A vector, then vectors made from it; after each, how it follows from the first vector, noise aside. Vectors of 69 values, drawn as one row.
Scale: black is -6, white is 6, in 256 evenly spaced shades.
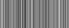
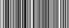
scaled up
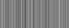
shrunk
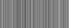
shrunk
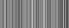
wrapped around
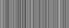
shrunk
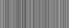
shrunk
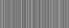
shrunk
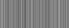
shrunk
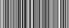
scaled up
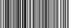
scaled up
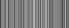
wrapped around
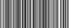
scaled up
